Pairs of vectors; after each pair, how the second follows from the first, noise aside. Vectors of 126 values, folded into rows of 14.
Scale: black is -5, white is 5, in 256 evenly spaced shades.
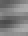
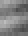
negated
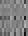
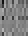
reversed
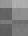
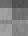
negated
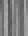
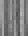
reversed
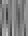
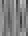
reversed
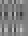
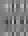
reversed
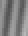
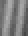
negated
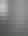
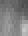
reversed
